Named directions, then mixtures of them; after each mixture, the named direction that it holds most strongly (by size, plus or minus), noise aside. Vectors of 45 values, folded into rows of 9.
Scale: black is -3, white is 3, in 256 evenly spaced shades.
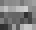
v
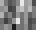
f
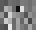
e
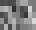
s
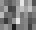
f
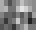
f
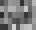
v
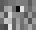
e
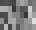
s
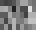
s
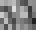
s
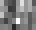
f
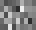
e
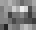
v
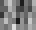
f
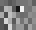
e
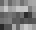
v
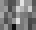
f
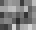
v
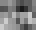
v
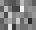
e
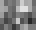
f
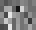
e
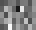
e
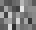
e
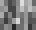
f
